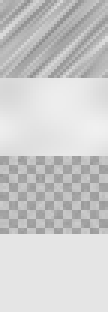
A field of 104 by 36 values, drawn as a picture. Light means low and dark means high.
The table splits into 4 rows of 1 panel. Panel 1,1: low, slanting up to the right. Panel 2,1: very low, smooth, faint in contrast. Panel 3,1: low, checkered. Panel 4,1: very low, flat.
